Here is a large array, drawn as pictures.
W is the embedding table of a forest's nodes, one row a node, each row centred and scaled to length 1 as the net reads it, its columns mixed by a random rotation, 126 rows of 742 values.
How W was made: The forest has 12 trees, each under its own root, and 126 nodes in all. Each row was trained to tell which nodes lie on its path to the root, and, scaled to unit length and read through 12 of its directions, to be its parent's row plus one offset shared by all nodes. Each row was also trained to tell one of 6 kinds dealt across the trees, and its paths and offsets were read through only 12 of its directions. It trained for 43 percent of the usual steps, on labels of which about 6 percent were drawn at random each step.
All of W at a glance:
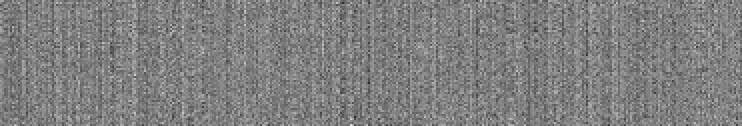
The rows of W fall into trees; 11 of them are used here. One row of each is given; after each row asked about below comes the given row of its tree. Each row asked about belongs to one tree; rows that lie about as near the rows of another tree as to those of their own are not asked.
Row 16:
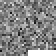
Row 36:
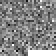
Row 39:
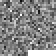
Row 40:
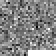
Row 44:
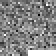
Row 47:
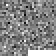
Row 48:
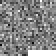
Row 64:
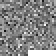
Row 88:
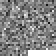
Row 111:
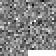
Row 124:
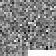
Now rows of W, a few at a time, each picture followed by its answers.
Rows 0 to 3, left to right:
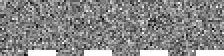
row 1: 64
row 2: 40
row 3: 40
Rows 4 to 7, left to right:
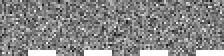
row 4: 16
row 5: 16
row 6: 16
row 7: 111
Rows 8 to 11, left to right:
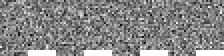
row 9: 88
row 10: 48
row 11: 111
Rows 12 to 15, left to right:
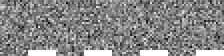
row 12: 40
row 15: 88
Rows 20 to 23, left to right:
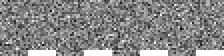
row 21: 36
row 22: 111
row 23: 48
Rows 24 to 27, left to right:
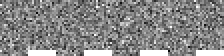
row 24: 124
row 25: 16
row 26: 111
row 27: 64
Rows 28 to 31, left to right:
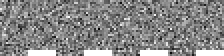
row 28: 88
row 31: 111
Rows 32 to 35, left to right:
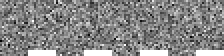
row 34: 36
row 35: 124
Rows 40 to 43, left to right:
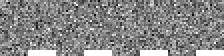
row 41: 111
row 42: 48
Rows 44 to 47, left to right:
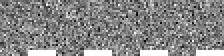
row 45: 48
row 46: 47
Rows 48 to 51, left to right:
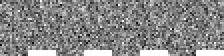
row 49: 124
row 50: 124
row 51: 16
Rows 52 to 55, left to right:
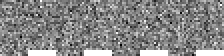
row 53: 36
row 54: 64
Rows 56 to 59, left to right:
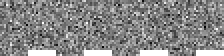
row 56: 124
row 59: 40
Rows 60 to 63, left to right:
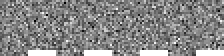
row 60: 16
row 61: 111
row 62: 111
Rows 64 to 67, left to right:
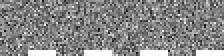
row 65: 48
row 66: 36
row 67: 64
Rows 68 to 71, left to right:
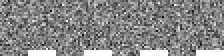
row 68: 111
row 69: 124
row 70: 44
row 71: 48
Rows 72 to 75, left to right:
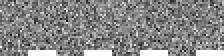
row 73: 39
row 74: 64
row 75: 16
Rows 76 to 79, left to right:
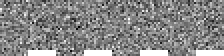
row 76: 88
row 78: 64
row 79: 40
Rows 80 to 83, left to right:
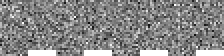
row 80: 48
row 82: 64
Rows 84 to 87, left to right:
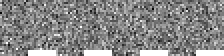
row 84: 16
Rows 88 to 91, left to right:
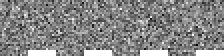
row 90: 40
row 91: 111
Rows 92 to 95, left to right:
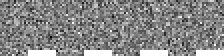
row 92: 88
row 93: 64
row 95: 36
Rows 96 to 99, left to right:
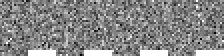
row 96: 16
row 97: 48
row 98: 124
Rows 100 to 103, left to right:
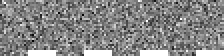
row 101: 124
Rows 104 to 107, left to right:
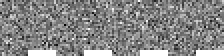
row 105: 48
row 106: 88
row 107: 40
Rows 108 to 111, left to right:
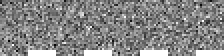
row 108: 36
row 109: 88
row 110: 36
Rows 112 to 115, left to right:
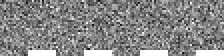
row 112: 16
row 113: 64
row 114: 40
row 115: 39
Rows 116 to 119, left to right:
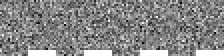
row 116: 48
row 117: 40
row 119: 124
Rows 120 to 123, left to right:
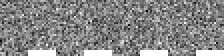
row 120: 36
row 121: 88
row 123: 64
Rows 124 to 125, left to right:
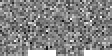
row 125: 124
